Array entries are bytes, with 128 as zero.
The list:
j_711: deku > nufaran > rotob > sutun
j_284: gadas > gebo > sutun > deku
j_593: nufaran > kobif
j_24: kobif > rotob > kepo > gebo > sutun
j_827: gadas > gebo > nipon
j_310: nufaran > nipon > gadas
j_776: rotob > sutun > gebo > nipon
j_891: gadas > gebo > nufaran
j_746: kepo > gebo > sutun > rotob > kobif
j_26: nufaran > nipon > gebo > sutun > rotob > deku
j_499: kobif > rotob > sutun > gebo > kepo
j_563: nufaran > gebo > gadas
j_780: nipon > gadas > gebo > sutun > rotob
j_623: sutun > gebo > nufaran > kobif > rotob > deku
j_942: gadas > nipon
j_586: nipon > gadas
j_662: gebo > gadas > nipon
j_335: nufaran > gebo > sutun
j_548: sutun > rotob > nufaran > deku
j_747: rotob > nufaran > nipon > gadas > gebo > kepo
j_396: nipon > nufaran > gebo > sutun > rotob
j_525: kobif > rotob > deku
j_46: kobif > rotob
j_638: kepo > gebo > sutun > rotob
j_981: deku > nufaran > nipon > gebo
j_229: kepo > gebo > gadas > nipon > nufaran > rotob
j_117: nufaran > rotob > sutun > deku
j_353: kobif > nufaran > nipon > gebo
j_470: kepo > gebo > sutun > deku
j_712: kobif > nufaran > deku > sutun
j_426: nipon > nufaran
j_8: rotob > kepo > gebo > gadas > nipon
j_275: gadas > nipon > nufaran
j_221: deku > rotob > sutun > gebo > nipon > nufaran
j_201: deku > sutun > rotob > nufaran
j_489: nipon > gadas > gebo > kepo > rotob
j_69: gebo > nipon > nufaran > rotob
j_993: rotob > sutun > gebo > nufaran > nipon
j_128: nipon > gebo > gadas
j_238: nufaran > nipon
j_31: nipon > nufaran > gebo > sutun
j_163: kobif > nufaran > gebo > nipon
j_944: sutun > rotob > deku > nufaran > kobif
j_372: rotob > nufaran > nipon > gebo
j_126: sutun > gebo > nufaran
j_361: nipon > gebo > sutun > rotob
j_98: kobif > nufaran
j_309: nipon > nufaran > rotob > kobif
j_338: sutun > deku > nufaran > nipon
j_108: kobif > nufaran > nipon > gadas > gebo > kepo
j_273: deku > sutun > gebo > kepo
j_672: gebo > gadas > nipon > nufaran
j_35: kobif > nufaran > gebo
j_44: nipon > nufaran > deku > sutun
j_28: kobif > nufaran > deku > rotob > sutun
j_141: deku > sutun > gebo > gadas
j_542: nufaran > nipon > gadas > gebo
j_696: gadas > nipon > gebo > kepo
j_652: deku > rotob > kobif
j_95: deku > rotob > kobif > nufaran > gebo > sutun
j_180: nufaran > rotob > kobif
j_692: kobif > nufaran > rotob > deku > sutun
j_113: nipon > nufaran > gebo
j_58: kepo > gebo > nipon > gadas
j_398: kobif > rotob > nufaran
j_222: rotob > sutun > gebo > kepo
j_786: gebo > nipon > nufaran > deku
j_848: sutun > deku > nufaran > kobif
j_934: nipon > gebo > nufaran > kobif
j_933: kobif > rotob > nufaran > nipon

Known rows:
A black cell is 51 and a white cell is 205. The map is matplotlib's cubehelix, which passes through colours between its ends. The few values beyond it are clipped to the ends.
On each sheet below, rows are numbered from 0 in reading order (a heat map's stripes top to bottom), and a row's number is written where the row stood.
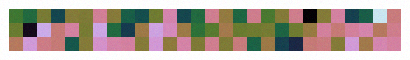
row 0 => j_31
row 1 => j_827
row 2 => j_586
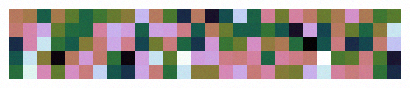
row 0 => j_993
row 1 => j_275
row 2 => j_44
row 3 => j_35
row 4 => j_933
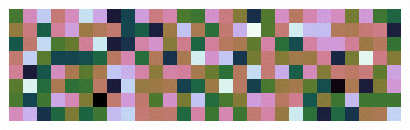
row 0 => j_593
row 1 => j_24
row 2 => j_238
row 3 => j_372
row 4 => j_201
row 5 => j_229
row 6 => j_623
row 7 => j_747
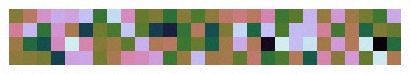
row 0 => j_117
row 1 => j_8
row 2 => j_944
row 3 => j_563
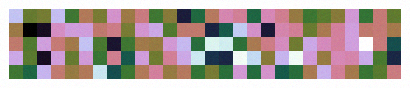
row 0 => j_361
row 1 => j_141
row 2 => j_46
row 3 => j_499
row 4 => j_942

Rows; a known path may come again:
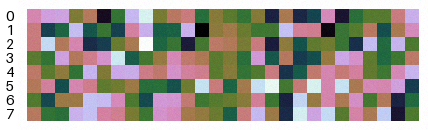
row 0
j_672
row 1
j_26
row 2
j_58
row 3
j_942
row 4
j_891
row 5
j_24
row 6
j_848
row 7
j_944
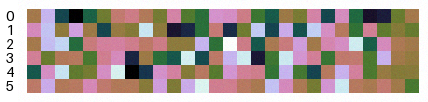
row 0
j_542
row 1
j_8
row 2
j_98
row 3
j_309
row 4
j_238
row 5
j_398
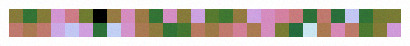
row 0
j_623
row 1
j_117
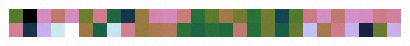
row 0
j_827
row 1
j_284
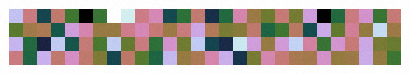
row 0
j_221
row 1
j_563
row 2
j_222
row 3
j_180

